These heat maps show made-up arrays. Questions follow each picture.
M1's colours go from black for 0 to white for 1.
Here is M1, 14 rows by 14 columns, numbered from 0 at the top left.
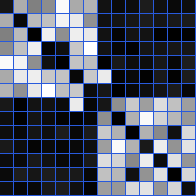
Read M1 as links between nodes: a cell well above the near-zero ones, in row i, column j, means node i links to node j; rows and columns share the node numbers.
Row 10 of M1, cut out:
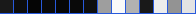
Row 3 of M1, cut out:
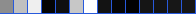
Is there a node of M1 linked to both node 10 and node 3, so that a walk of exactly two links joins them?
no
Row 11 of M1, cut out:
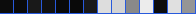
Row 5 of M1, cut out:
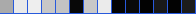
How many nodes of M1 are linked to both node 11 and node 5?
1
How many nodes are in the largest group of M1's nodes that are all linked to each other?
6
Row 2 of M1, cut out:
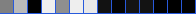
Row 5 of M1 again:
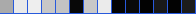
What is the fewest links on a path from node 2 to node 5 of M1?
1
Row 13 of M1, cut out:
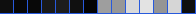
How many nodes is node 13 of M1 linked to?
6
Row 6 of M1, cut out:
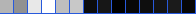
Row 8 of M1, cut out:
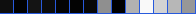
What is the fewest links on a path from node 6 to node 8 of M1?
3
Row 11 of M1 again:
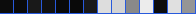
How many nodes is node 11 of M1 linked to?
6
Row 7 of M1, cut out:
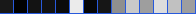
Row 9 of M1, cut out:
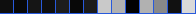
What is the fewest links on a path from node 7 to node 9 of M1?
1
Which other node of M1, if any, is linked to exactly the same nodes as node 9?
node 12
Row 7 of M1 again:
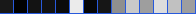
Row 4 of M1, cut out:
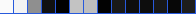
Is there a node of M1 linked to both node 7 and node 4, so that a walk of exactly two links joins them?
yes
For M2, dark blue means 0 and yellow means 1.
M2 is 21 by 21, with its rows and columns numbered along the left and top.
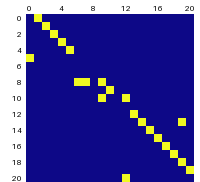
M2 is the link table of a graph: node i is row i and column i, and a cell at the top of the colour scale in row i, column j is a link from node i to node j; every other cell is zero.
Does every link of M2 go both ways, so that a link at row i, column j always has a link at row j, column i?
no
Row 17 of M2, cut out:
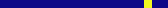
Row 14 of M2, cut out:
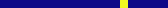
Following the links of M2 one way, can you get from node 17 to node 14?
yes
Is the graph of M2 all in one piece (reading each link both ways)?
no
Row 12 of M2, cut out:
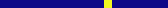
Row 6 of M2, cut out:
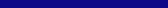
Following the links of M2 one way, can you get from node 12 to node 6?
no
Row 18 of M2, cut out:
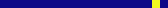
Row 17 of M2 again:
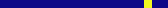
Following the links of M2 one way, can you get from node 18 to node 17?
yes
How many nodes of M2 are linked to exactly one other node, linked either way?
2
